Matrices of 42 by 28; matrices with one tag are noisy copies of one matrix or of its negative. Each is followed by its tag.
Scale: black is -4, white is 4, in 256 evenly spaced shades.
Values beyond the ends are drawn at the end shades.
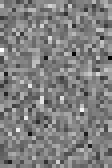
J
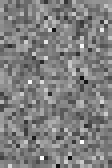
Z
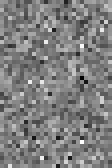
Z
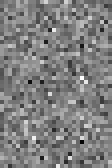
Z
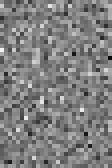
J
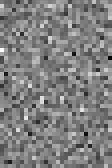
J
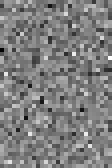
J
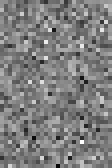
Z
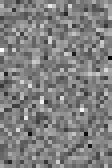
J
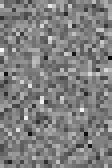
J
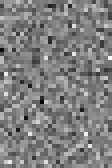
J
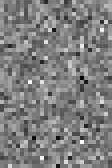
Z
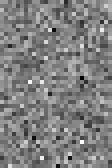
Z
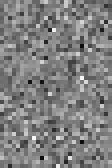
Z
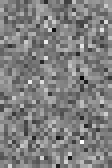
Z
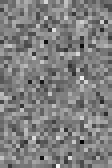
Z
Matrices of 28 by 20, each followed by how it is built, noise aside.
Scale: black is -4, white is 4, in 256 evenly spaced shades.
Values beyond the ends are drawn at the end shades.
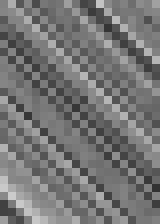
Toeplitz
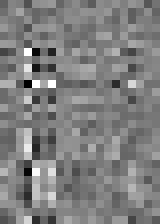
low rank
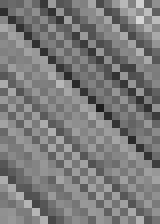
Toeplitz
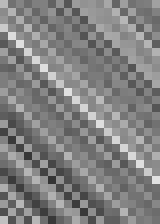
Toeplitz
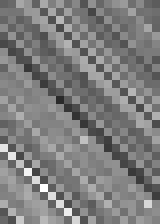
Toeplitz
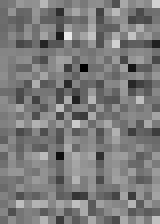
low rank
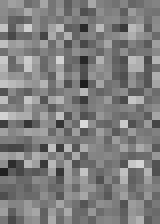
low rank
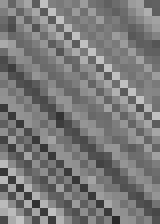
Toeplitz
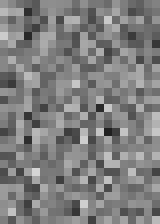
low rank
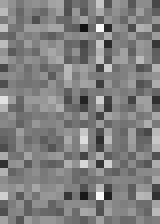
low rank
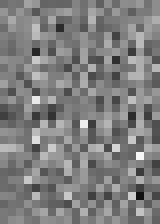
low rank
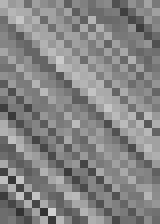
Toeplitz
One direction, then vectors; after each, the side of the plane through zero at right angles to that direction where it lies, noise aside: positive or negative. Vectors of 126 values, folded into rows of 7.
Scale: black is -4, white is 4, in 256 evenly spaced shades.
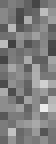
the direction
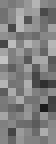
negative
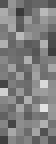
positive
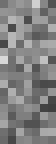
negative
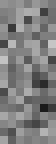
negative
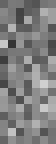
positive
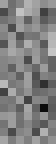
negative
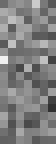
negative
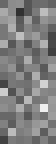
positive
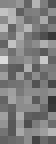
negative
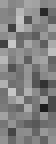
negative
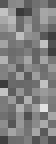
positive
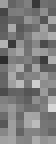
positive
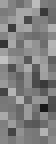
negative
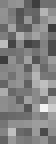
positive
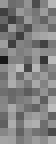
positive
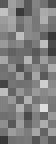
positive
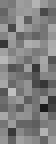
negative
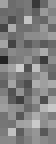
positive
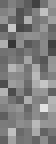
positive
